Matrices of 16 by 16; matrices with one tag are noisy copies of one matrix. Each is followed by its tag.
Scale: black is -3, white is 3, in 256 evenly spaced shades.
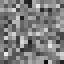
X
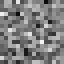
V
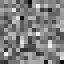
X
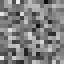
V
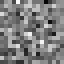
V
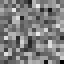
X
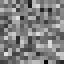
X
